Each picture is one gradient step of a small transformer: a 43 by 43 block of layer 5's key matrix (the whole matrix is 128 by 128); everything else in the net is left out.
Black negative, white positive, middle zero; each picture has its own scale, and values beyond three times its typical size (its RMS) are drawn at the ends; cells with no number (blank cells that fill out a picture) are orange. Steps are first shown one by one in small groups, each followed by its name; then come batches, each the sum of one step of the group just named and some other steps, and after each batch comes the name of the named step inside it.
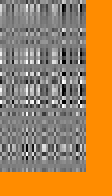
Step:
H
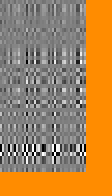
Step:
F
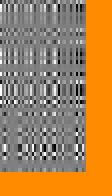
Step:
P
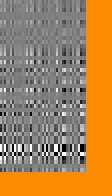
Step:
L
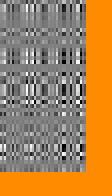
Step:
H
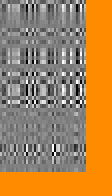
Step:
F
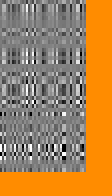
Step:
F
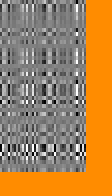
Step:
F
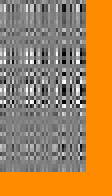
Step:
L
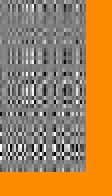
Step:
H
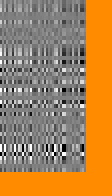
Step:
L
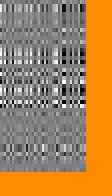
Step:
H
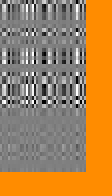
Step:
P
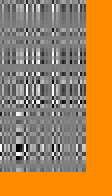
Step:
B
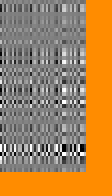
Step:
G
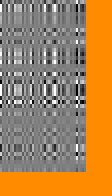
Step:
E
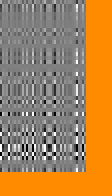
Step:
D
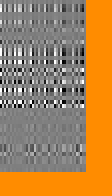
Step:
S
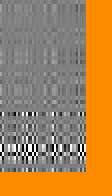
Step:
E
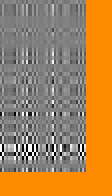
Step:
E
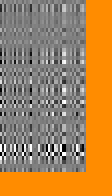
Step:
G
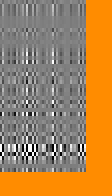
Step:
B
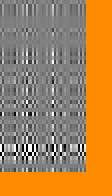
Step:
B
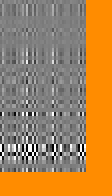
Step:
S
